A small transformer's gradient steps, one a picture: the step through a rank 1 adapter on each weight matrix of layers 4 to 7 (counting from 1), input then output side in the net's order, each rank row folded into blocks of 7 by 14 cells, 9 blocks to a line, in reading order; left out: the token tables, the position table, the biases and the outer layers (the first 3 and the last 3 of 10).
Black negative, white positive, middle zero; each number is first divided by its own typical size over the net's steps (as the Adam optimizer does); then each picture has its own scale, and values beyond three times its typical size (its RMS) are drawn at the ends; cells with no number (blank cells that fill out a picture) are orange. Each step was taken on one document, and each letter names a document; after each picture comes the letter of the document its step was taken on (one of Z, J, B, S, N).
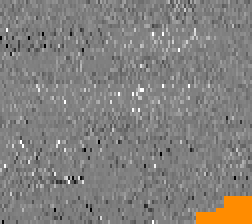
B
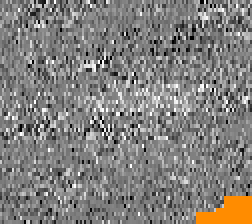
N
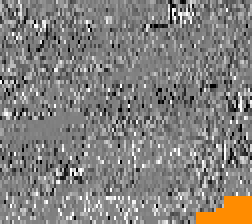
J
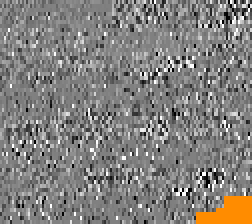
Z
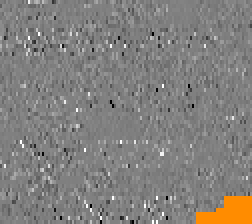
B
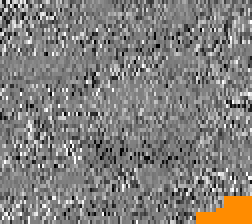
Z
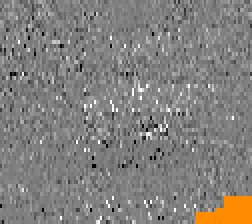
B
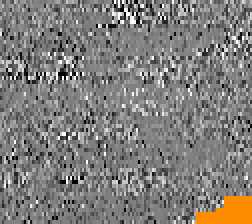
Z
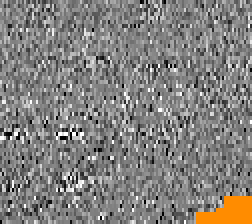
N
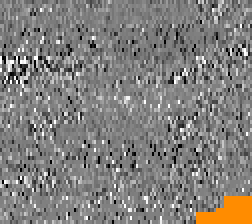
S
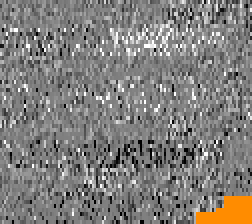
J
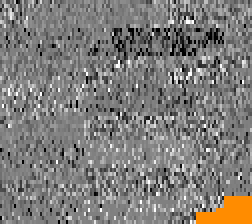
J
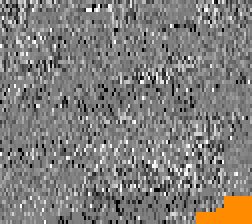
J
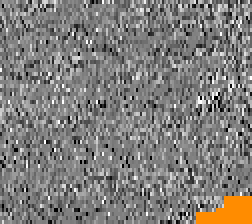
N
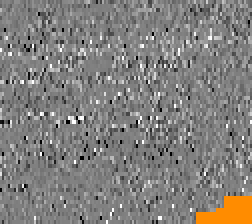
B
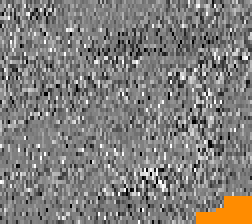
S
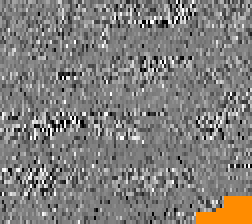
Z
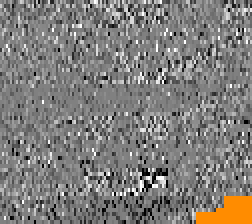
N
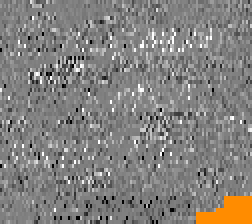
B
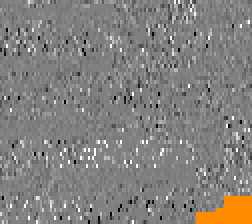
B
